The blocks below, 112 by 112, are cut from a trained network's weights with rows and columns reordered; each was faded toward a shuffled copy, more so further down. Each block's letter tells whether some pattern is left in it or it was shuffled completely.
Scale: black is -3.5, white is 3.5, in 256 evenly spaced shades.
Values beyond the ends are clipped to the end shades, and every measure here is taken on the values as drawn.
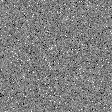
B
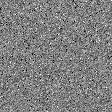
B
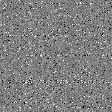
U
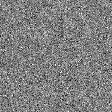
U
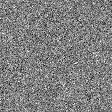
B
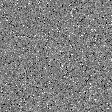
B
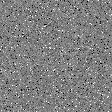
B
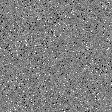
B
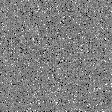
U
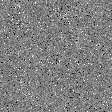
B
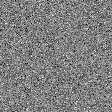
B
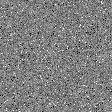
B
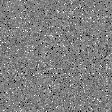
U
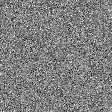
B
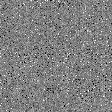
U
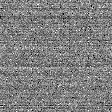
U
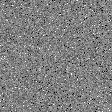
B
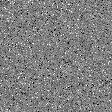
B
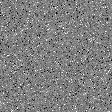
B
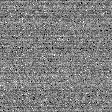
U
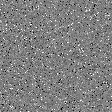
B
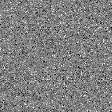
U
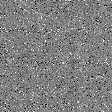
U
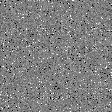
U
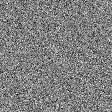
B
